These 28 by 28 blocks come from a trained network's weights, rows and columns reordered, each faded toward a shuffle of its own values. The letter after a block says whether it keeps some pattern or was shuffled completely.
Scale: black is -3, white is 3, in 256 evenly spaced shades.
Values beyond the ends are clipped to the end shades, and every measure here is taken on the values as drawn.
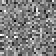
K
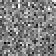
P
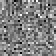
K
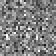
K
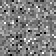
P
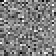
K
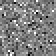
P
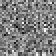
K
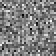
P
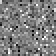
P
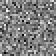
P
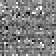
K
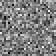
P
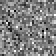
P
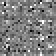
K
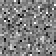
P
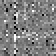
K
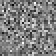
K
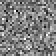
P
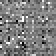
K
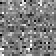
K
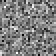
P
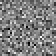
K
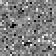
P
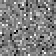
P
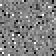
P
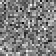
P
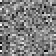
K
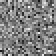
K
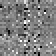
K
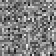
K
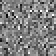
K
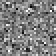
P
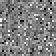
P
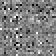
K
